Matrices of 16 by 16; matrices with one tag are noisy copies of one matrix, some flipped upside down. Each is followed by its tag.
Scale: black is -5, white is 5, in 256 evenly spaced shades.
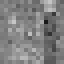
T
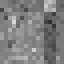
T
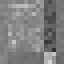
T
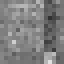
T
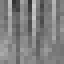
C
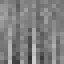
C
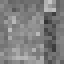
T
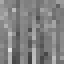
C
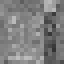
T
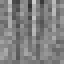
C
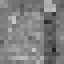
T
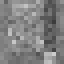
T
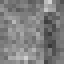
T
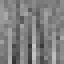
C
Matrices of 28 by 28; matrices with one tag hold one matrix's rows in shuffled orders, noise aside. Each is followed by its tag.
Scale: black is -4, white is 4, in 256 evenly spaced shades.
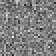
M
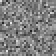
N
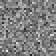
N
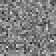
N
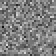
N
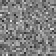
N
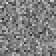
N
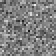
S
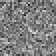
S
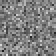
N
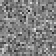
S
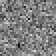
S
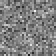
S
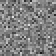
M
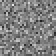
M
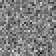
M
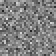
N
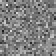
N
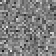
N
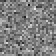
S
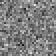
S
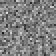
N
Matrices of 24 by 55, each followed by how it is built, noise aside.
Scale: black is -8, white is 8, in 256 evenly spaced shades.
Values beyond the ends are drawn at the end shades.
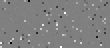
sparse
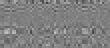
low rank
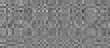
low rank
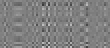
low rank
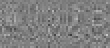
low rank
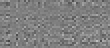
low rank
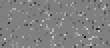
sparse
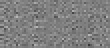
low rank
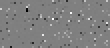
sparse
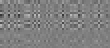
low rank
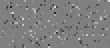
sparse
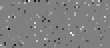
sparse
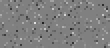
sparse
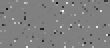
sparse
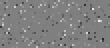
sparse
